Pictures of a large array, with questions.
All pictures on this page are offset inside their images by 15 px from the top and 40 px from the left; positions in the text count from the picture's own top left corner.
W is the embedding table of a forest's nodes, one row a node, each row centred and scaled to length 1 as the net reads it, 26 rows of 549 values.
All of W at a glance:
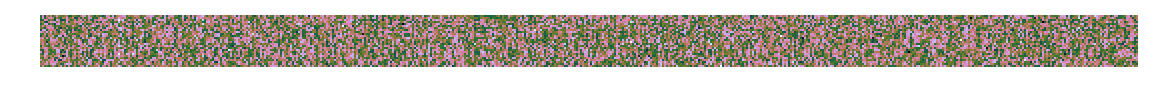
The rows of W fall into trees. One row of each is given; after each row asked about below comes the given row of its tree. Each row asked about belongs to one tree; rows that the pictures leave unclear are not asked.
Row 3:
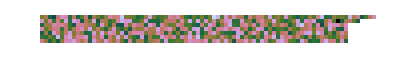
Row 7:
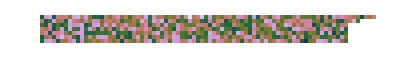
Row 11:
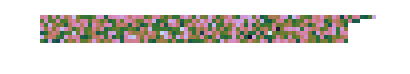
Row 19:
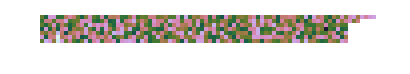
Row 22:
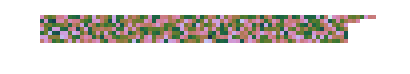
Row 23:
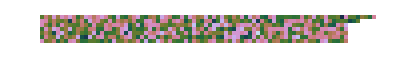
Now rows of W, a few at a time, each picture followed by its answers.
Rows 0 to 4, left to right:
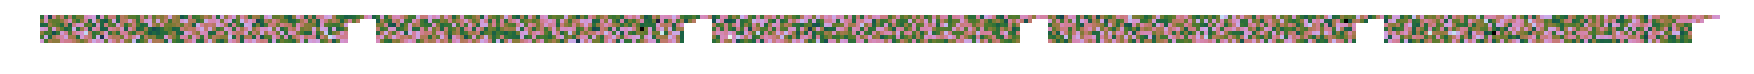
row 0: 22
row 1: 22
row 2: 19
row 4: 19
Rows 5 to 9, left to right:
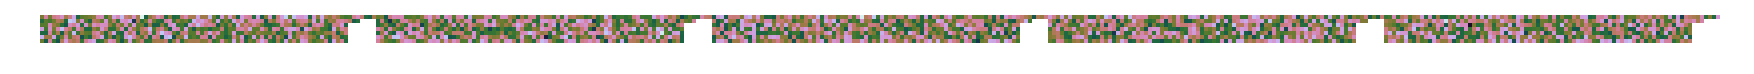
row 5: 11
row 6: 22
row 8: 11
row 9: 7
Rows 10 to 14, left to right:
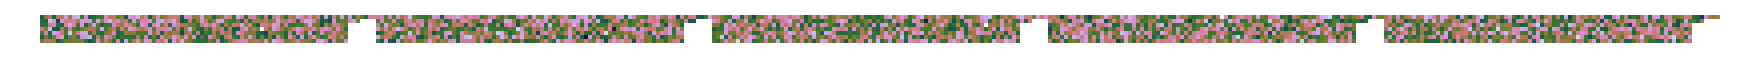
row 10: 7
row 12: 3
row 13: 3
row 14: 23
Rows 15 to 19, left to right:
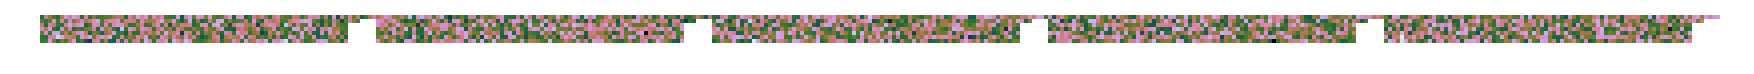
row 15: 7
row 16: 23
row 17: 19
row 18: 19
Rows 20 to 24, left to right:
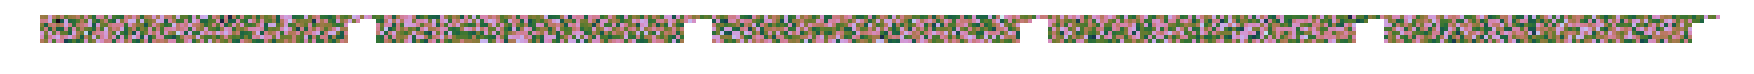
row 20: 19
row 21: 7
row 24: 23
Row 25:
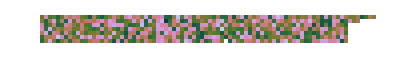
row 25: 7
